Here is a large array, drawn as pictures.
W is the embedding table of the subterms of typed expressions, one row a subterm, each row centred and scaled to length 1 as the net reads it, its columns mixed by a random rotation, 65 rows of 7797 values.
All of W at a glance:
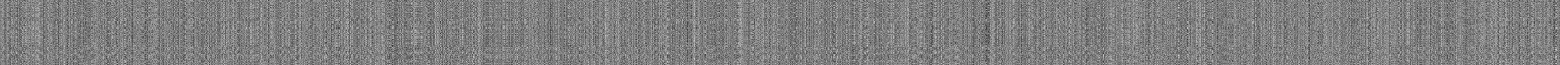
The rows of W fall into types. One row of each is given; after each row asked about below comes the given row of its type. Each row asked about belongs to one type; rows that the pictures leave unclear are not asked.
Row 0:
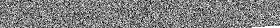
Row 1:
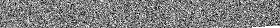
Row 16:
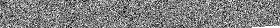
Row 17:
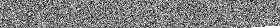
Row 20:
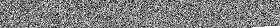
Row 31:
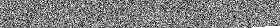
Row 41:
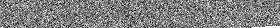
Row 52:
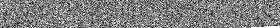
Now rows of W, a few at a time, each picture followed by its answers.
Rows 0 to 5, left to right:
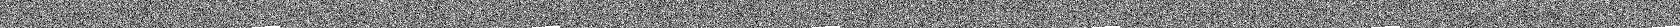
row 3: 31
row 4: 52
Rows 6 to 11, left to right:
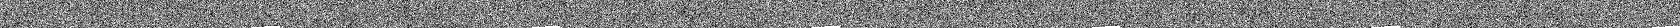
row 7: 41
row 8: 16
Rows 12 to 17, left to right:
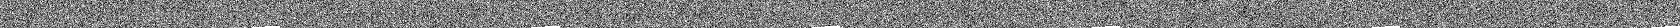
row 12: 31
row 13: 52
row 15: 41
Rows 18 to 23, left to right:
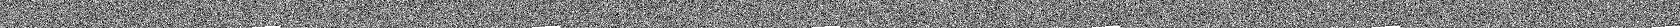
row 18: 0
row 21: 1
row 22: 1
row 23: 1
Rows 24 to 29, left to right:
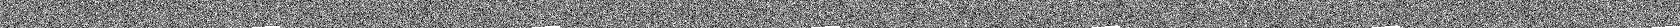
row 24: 41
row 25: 0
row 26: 52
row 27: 16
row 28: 16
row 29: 41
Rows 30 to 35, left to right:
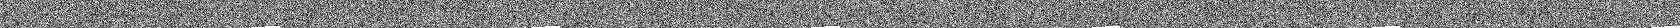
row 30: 52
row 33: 1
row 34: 41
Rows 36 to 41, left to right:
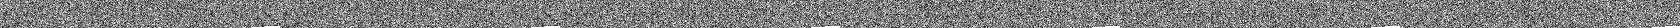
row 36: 52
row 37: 52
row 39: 41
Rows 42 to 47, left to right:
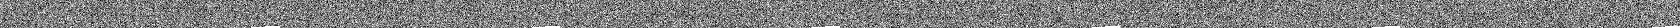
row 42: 52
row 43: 31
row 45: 17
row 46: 20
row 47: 0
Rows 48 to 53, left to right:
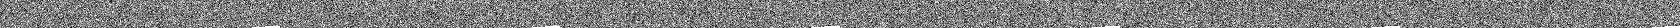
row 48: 20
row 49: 17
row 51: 17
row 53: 0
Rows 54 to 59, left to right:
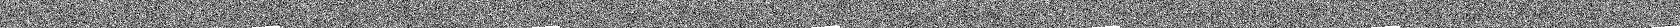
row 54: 1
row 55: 41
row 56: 16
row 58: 52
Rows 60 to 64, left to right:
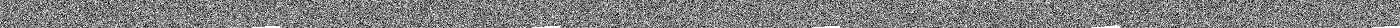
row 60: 41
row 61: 0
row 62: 20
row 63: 16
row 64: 20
